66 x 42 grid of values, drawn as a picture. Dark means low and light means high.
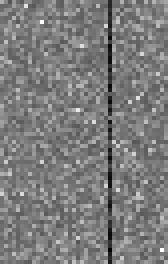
Column 28 stands out from the rest. The distribution is heavy-tailed on both sides. On average the colour sits 50% of the way up the scale.
